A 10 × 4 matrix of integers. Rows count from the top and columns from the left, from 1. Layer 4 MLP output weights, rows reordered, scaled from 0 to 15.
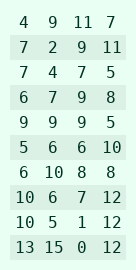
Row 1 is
4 9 11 7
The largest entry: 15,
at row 10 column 2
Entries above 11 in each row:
0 0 0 0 0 0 0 1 1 3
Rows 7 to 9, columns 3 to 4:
8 8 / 7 12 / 1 12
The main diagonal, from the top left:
4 2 7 8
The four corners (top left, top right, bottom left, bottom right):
4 7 13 12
